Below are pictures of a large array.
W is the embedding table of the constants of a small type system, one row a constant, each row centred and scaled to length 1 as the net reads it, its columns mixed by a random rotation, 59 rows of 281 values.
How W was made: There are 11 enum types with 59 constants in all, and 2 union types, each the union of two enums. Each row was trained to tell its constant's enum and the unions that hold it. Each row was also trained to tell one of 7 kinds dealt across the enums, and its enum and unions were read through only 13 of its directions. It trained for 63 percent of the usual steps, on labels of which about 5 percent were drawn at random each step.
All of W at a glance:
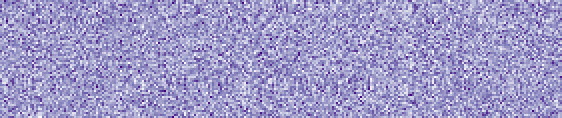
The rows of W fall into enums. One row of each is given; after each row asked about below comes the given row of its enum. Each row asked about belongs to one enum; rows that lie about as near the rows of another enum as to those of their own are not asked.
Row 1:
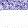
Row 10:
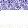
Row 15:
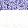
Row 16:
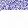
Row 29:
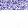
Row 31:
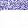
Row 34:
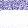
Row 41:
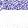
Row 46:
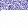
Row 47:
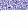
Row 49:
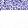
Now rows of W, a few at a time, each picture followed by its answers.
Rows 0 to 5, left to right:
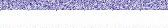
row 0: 1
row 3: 29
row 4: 15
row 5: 49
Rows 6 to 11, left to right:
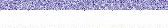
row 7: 16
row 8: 47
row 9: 10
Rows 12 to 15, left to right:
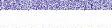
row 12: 49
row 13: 46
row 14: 34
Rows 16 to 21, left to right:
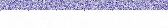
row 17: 10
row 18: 49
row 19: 47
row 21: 47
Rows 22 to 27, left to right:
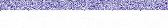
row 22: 15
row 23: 10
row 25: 49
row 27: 41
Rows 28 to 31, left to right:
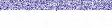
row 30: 46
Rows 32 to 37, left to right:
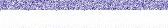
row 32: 47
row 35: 31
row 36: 41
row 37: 47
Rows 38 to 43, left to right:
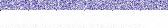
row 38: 46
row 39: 15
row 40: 49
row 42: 46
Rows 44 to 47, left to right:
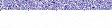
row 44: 46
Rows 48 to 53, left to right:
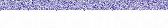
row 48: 10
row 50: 15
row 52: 15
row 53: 1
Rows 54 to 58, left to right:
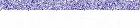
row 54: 41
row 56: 41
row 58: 41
